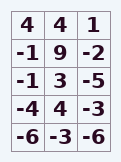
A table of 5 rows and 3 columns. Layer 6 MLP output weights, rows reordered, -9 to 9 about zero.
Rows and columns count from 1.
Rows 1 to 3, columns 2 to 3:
4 1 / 9 -2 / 3 -5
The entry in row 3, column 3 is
-5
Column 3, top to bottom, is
1 -2 -5 -3 -6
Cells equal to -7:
0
